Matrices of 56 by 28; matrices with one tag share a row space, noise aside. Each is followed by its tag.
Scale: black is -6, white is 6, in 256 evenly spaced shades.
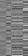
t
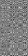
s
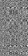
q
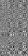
s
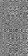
q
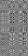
s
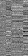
t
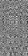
q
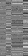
t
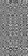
q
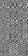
q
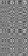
s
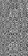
q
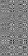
s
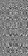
q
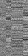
t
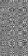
s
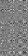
s
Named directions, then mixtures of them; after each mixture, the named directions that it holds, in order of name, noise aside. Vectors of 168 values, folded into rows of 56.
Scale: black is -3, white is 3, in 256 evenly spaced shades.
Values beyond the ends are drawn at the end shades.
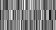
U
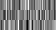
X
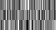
X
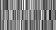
U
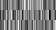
U, X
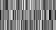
U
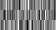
X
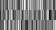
U, X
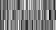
U, X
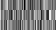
U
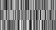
U, X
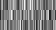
U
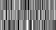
X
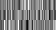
U, X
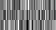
X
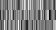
U, X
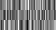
X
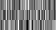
X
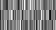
U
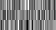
X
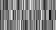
U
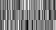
U, X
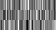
X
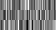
X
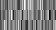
U, X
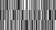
U, X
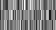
U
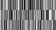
U
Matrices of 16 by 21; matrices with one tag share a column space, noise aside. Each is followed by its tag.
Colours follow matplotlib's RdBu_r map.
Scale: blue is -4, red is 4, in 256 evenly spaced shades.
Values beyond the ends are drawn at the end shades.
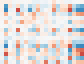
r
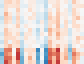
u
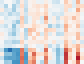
u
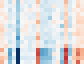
u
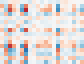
r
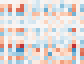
r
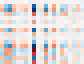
r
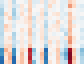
u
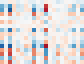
r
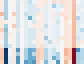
u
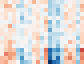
u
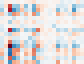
r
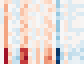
u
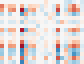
r
